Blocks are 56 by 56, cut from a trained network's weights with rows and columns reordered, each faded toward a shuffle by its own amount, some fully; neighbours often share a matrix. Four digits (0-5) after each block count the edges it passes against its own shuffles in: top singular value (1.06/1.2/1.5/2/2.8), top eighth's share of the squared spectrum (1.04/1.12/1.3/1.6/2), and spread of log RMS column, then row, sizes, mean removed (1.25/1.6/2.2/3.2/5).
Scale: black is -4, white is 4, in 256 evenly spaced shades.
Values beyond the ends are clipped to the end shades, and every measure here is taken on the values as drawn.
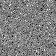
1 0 0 0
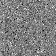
1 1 0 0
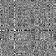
4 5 2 2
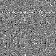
3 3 1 1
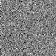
3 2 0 1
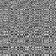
5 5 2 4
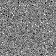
0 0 0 0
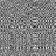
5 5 2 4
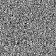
3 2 0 1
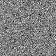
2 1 0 0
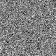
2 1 0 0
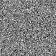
1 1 0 0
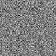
4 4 1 2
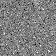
0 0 0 0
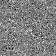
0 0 0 0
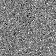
0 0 0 0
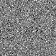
2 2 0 1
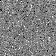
1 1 0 0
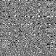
3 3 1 2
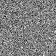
0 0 0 0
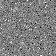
0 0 0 0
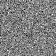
0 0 0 0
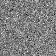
1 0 0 0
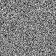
2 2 0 0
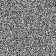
1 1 0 0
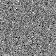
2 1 0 0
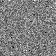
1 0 0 0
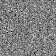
1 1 0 0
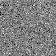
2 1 0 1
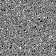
0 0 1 0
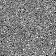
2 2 0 0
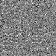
3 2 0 1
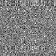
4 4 1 2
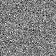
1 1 0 0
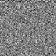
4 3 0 2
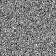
1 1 0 0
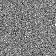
1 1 0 0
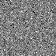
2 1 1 0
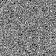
2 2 0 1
